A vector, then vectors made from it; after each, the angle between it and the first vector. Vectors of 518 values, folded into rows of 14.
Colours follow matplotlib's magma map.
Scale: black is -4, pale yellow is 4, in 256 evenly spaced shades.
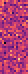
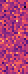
orthogonal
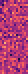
nearly opposite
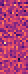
nearly opposite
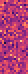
nearly parallel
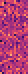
partly aligned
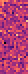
nearly parallel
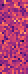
partly opposed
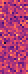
nearly parallel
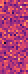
nearly parallel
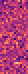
partly opposed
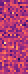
nearly opposite
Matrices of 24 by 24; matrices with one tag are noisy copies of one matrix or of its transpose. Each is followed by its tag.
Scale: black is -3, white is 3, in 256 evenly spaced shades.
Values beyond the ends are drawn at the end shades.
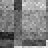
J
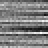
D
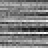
D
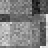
J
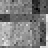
J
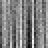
D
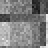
J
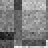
J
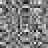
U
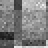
J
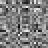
U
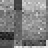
J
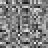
U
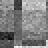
J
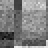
J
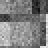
J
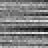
D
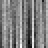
D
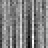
D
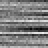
D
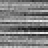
D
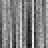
D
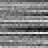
D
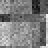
J
